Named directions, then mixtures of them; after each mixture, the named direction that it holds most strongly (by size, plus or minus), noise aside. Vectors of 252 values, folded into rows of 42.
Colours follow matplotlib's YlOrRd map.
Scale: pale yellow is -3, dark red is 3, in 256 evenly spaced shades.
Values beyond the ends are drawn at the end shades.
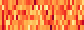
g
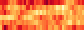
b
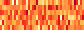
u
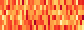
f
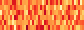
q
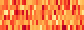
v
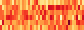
u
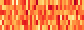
u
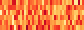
q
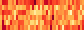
g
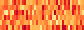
v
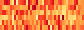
u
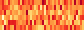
q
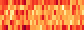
v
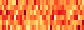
g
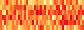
f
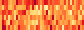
g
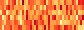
f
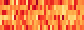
u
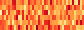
q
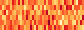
f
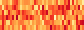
g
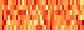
g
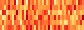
f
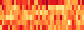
b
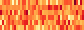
u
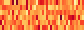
u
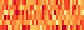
v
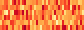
v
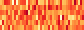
u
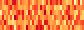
q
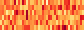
v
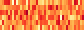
u
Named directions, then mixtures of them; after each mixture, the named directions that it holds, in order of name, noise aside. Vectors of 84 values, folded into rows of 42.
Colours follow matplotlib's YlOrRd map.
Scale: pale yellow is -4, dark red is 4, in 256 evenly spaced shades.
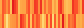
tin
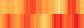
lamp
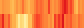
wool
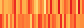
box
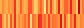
box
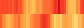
lamp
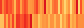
box, wool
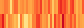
tin, wool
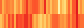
box, lamp, wool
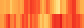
lamp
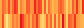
tin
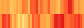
lamp, wool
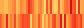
box, lamp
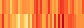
tin, wool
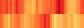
lamp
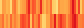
box, lamp, tin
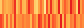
box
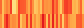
tin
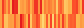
tin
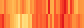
wool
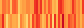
tin, wool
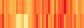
wool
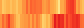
lamp, wool
